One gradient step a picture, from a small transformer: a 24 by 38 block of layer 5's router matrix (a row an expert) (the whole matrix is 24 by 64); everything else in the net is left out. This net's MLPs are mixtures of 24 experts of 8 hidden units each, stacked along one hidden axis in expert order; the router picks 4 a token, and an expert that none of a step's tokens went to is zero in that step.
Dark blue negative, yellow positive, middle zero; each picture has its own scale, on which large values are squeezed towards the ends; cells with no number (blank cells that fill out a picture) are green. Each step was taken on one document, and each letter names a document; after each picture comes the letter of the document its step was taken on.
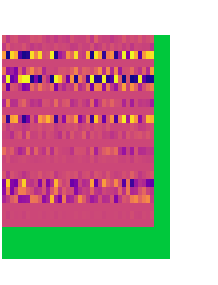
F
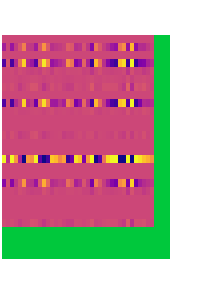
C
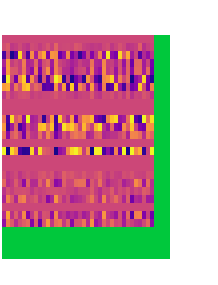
F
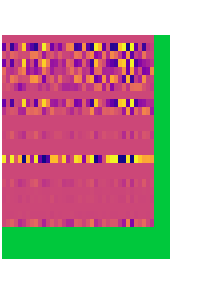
C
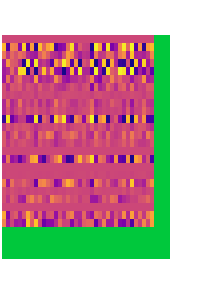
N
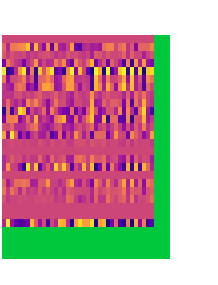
N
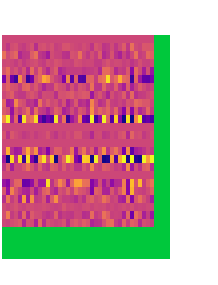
F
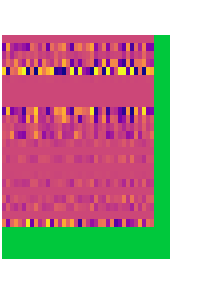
N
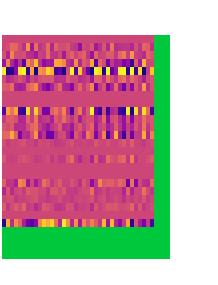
N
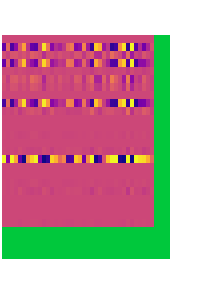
C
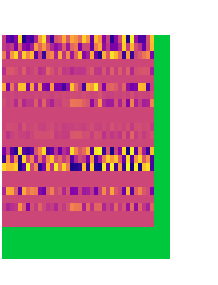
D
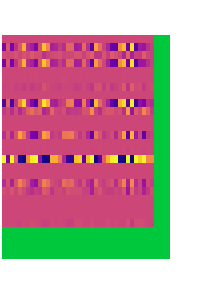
C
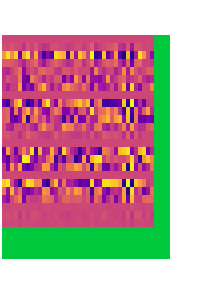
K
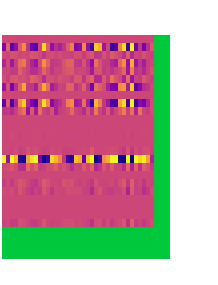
C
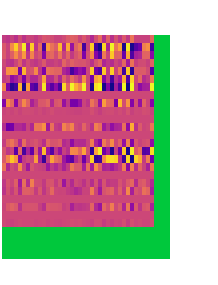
D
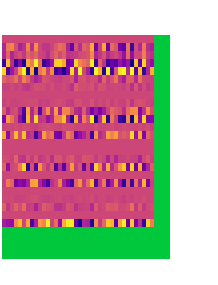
N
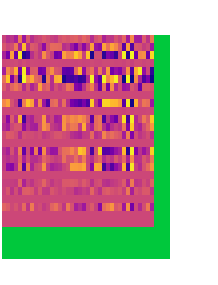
K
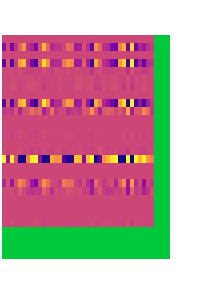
C
